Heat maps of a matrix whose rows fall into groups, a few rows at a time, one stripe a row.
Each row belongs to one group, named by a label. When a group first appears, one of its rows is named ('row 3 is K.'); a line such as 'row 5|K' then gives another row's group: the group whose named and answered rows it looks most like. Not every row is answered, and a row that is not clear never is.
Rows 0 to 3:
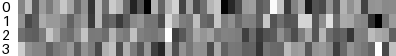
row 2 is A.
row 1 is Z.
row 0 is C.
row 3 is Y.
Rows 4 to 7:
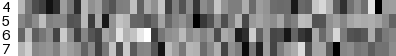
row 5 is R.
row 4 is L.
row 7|Y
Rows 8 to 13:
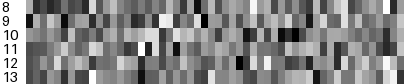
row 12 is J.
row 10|Z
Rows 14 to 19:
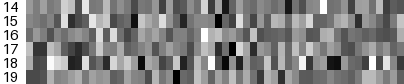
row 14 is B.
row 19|L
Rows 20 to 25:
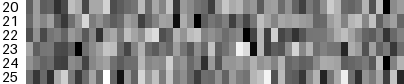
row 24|L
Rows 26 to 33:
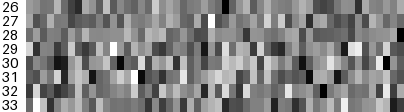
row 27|L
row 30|L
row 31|J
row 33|B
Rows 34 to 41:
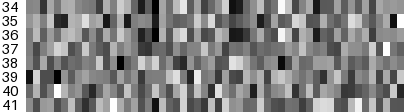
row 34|C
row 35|Y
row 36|C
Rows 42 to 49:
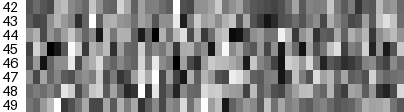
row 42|A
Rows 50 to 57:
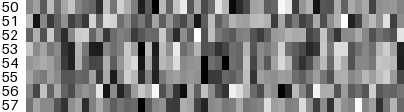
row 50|C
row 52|Y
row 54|R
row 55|R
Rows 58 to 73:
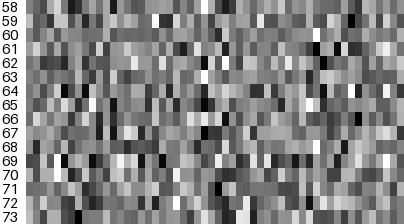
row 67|R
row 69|J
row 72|R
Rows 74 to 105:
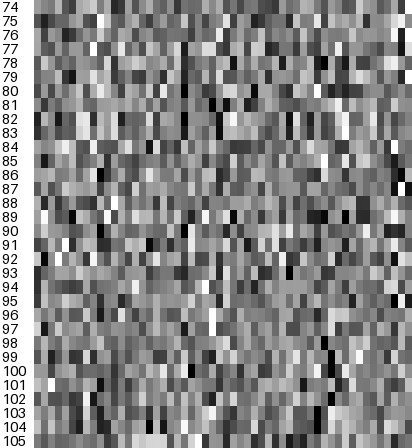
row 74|Y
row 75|A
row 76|Y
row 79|Y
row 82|L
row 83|L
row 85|Z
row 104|R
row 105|Z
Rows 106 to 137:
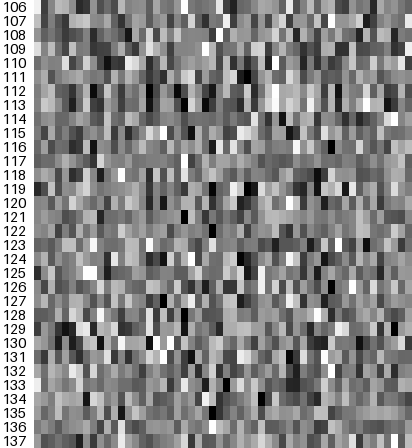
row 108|L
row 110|J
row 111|C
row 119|J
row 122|J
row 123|A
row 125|J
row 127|C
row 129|L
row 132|B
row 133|Z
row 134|B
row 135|R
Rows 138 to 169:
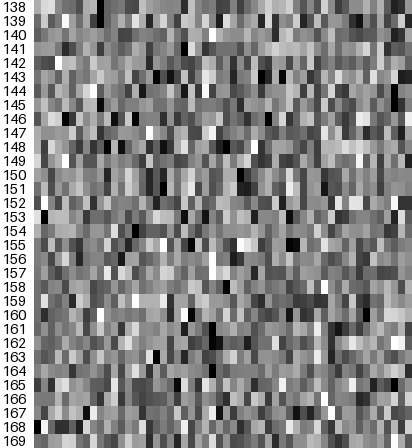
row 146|Y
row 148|R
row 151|C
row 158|Z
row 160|A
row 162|J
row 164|R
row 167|B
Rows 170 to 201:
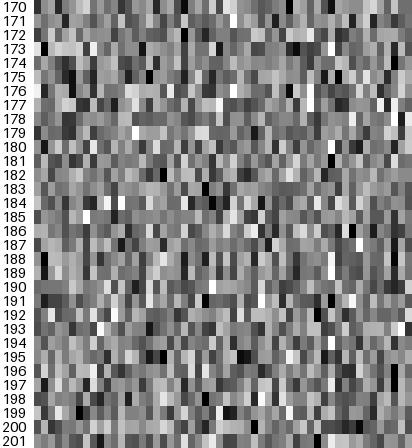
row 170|L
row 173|B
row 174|L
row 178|Y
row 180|B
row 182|C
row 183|Z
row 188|B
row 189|B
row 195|C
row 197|B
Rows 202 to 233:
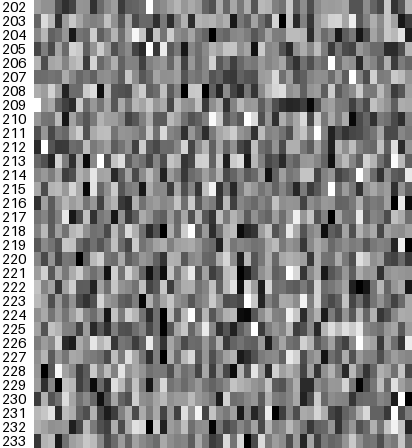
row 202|L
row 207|J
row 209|Z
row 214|Y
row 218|C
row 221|C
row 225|R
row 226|Y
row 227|C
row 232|R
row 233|J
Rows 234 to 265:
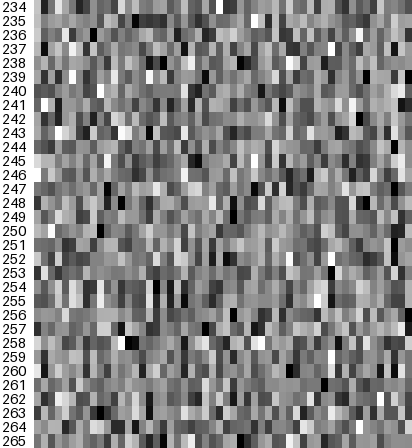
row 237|B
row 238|C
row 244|L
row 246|Z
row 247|Z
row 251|L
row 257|A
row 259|B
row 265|C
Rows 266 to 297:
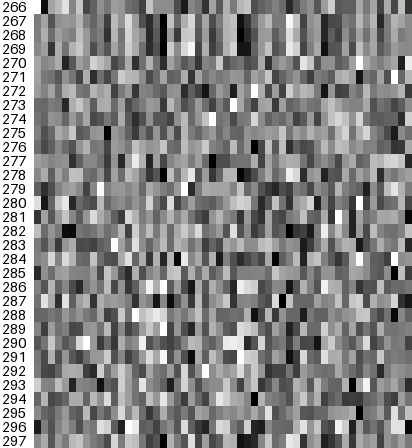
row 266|B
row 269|C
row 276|Z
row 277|R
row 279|A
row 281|A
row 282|Z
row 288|Z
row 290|J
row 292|A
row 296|A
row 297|C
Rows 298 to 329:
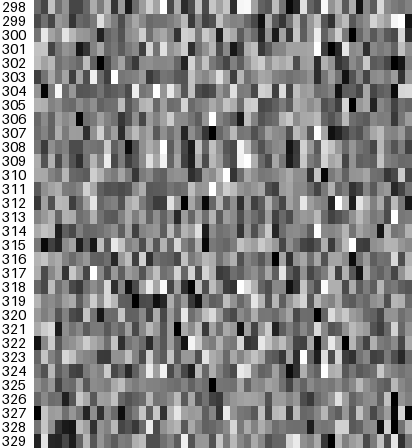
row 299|A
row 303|J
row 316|Y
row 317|B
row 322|J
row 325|J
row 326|L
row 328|L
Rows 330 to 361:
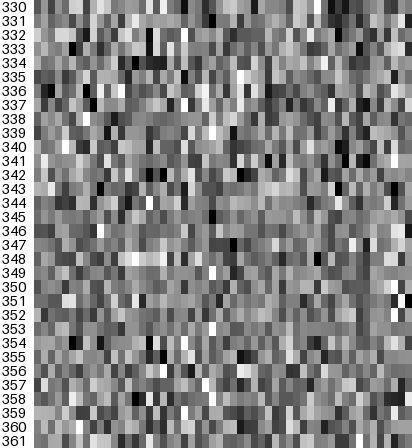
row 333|R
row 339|J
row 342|C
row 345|R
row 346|A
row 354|R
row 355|C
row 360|C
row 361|Y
